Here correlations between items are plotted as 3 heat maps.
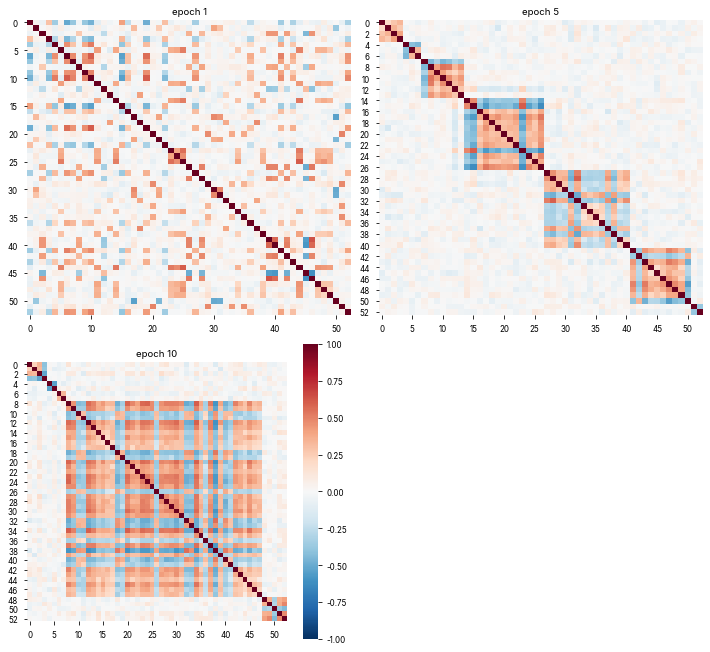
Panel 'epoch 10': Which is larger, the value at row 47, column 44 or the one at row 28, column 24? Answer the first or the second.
the second
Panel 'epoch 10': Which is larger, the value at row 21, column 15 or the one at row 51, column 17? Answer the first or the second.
the first
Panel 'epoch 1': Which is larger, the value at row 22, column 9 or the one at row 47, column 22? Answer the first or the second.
the second
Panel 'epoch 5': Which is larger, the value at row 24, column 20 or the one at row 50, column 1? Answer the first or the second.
the first
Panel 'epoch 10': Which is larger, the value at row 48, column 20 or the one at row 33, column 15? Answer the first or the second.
the first
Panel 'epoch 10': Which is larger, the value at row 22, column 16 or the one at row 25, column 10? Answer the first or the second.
the first
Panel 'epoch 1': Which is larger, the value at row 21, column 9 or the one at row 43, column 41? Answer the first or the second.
the second
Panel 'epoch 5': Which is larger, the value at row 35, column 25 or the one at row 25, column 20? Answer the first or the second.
the second
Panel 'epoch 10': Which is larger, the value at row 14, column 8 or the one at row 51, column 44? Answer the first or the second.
the first
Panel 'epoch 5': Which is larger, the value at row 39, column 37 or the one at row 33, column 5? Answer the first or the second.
the first
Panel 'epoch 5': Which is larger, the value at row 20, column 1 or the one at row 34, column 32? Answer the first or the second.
the first
